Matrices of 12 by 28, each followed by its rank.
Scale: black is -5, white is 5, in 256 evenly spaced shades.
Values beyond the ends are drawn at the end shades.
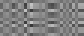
one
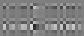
one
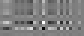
one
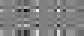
one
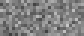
full rank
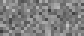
full rank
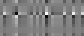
one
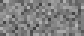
full rank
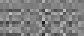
two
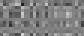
two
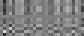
two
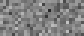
full rank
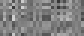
two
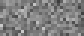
full rank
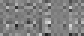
two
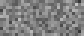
full rank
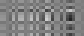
one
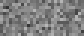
full rank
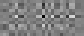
two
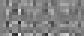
two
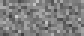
full rank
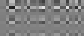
one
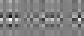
one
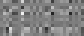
two
